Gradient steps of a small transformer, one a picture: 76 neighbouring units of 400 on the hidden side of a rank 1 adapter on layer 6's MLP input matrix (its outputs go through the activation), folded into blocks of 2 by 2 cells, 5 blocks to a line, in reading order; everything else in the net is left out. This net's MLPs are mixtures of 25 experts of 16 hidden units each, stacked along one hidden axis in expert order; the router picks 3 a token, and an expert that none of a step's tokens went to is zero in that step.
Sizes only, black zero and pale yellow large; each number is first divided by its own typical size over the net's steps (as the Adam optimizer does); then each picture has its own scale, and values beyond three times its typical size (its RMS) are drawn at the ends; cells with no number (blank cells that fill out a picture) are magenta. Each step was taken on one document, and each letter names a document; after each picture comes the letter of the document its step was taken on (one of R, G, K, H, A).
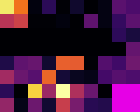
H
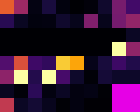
H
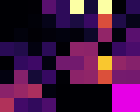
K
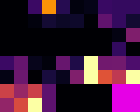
K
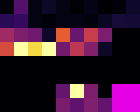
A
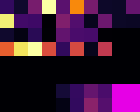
A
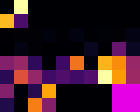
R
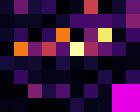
A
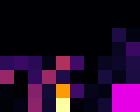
H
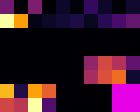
R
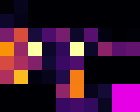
A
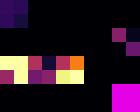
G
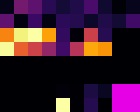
A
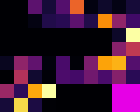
K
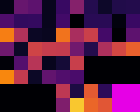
A
